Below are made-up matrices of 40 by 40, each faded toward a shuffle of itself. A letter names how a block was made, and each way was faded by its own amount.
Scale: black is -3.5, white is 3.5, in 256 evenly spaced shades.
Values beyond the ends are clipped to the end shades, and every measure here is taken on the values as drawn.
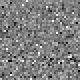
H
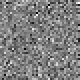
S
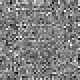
S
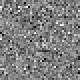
H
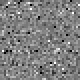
H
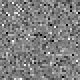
H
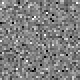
H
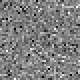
H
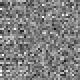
S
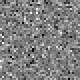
H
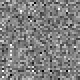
S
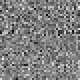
S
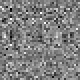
S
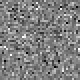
H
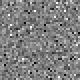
H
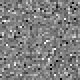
H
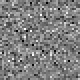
H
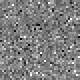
H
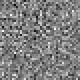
S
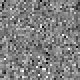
H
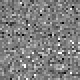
H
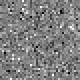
H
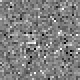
H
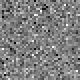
H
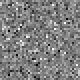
H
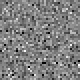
H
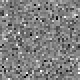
H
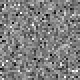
H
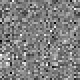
S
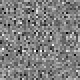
S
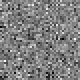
S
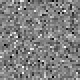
H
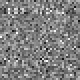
S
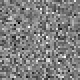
S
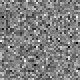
S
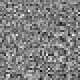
S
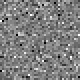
H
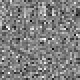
S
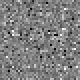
H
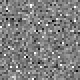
H
